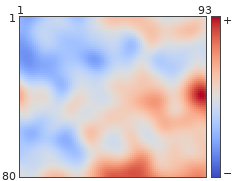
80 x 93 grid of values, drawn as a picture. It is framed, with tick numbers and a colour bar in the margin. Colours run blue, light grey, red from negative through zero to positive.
The ninth with the highest average is the middle right. Stripes running across repeat 2 times from top to bottom. There is an overall slope up to the bottom right. No row or column stands out. There are no lone odd cells.
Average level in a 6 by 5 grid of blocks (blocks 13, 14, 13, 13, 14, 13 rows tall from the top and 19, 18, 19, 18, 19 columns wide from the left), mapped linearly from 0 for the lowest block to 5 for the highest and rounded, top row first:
11333 | 01122 | 22344 | 23345 | 12334 | 22554
